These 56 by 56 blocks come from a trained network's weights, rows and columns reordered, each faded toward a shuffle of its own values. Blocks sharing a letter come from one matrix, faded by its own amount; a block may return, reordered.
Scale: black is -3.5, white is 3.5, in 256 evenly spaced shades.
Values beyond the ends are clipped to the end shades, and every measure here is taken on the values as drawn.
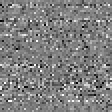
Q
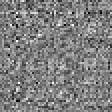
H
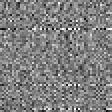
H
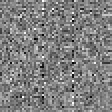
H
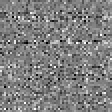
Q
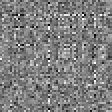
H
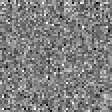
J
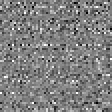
Q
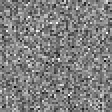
J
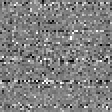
Q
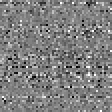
Q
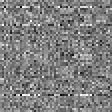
H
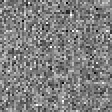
J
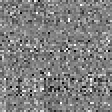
Q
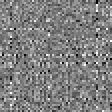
H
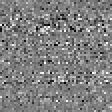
Q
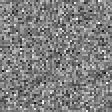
J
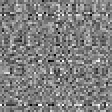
H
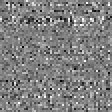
Q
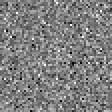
J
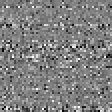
Q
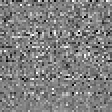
Q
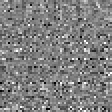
Q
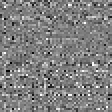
Q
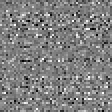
Q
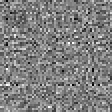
H
